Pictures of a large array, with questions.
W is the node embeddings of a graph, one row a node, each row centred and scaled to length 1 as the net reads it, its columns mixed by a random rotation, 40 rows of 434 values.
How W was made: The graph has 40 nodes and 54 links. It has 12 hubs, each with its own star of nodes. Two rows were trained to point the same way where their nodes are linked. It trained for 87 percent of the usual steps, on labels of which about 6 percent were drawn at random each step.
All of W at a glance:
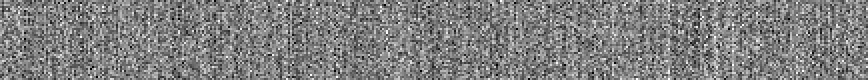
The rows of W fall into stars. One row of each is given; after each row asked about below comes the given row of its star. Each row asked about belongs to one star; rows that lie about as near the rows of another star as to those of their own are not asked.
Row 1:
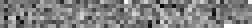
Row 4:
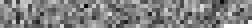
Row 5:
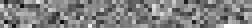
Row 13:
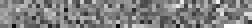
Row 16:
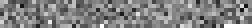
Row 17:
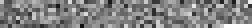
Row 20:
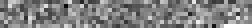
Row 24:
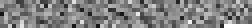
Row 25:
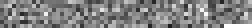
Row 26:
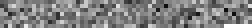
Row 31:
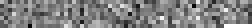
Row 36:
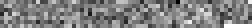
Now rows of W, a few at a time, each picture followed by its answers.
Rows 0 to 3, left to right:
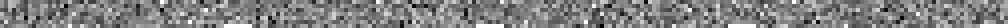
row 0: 20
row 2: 24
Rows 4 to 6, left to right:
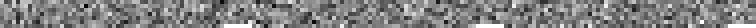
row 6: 20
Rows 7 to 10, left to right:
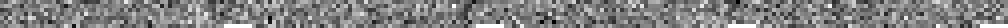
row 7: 1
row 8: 4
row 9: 1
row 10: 16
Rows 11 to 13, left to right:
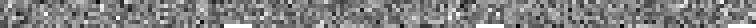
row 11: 25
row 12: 31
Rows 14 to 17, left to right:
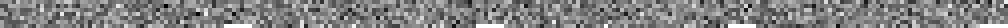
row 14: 26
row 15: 16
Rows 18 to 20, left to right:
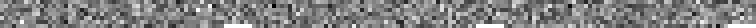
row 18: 24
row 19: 5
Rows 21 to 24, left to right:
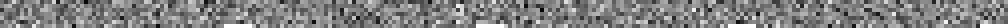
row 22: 36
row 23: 5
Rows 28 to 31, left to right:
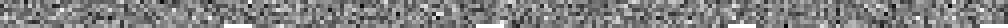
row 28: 36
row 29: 25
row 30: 26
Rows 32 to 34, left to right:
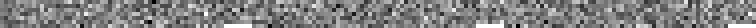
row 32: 17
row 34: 13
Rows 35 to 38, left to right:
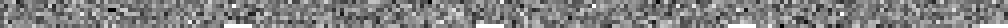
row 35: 24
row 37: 17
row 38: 1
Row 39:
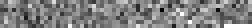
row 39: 36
